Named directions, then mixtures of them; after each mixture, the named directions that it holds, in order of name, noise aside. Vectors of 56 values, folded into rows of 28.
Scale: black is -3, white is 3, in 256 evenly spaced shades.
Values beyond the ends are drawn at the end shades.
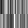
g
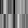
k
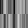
k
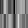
k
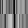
g, k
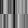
k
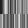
g, k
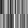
g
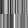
g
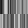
g, k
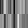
k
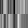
k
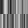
g, k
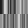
g, k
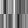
k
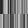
g, k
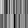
g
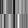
k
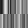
g, k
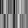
k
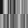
g, k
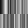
g, k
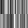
g
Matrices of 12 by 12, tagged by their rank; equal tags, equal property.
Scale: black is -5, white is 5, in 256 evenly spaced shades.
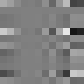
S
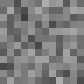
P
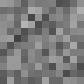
P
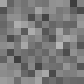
P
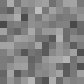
P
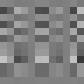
S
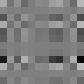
S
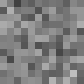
P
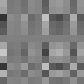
S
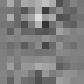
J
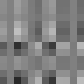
S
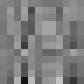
J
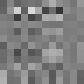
J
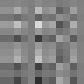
S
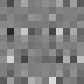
J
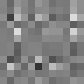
J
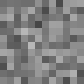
P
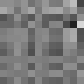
J
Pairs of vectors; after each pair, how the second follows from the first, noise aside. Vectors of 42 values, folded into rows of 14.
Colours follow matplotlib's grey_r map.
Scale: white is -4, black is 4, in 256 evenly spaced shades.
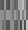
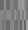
shrunk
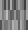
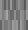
shrunk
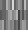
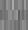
shrunk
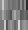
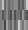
sign-scrambled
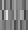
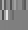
partly zeroed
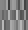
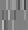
partly zeroed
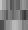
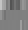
partly zeroed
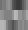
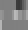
partly zeroed
